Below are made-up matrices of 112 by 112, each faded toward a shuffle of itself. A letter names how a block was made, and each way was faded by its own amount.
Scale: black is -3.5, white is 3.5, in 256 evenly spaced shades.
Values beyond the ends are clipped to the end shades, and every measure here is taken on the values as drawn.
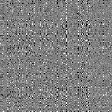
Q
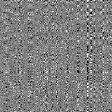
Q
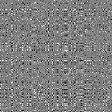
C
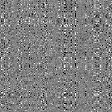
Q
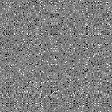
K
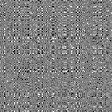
C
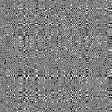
C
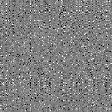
K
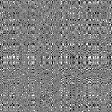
C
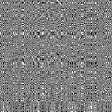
C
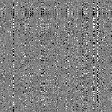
Q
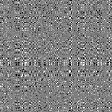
C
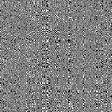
Q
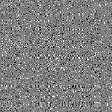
K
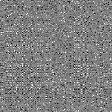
K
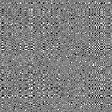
C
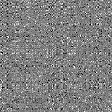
K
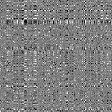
C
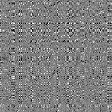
C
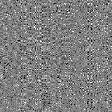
K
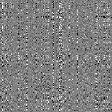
Q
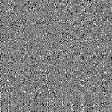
K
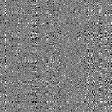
Q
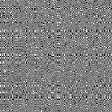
C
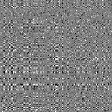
C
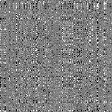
Q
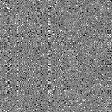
K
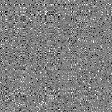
K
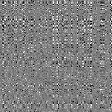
C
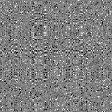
K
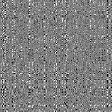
Q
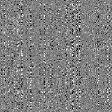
Q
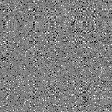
K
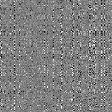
Q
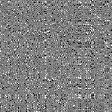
K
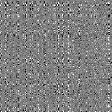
Q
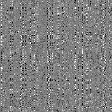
Q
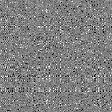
K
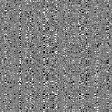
Q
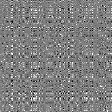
C
